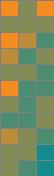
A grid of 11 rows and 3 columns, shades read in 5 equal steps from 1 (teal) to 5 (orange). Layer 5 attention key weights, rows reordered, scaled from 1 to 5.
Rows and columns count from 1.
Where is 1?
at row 10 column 3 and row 11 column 3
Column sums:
40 29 27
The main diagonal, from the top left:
5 3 2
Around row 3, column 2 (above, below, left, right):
3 2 5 2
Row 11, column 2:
2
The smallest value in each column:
2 2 1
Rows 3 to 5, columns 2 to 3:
4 2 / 2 3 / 3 2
